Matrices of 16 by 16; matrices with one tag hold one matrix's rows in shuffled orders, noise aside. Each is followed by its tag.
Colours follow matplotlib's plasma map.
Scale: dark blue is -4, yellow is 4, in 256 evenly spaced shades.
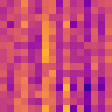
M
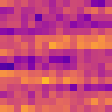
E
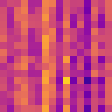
M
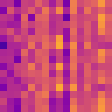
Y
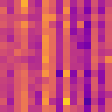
M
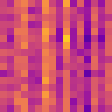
M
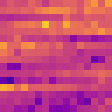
E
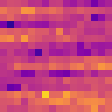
E
